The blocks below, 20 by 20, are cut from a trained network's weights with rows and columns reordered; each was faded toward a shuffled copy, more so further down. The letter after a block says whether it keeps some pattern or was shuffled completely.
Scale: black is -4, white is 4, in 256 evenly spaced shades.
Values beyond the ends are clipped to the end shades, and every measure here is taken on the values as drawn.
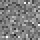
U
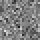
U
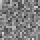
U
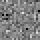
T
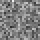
U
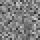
U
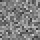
U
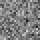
U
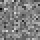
T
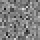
T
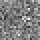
T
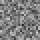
T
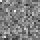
U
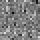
U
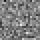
U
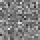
T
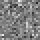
U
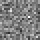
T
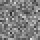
U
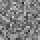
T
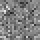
T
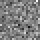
U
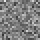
U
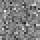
U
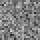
U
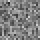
T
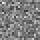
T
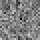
T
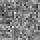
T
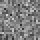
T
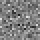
U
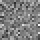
T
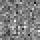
T
